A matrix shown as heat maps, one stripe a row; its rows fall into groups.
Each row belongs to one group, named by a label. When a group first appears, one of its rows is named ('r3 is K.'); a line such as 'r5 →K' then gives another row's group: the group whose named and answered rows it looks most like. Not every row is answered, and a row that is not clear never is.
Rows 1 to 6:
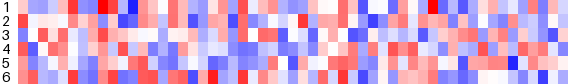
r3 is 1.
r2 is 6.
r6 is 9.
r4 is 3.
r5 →3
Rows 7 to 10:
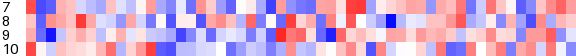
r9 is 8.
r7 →3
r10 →3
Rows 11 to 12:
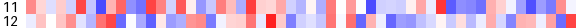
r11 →9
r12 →1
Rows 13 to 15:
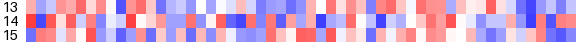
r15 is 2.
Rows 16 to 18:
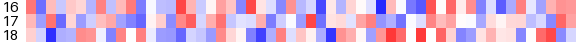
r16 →6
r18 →8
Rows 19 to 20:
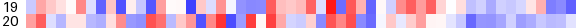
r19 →2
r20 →9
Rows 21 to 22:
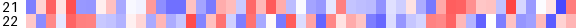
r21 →1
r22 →6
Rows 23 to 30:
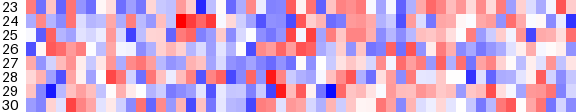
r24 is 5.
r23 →6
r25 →6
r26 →2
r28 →9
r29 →8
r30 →2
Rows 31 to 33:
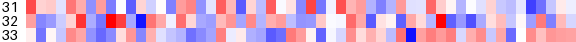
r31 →6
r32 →9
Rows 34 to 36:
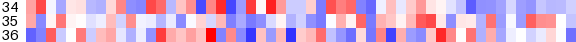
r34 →9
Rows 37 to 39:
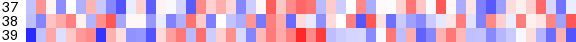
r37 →2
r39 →2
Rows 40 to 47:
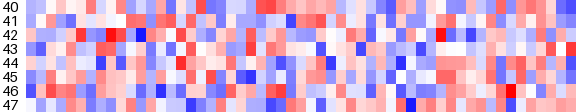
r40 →2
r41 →5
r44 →5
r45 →5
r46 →1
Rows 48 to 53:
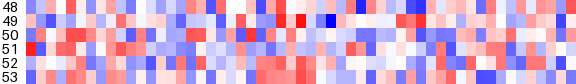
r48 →1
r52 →2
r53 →2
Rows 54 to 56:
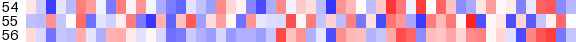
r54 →8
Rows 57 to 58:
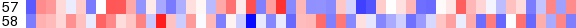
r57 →1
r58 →5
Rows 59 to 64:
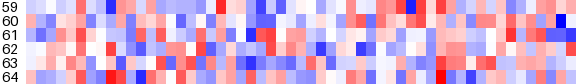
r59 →8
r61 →2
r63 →5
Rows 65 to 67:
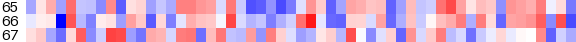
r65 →5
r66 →5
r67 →9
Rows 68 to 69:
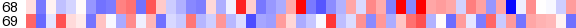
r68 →8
